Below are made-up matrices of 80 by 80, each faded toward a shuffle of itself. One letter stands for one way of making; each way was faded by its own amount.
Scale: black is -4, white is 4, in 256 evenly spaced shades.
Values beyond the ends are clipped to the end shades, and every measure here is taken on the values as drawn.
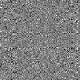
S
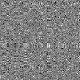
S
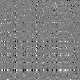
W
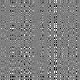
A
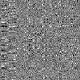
S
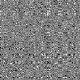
S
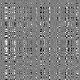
A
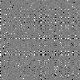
W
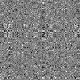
S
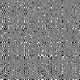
W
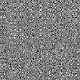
S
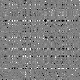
W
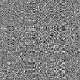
S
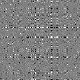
W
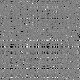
W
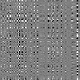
A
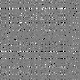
W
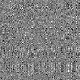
S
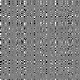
A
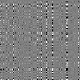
A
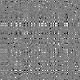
W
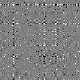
W
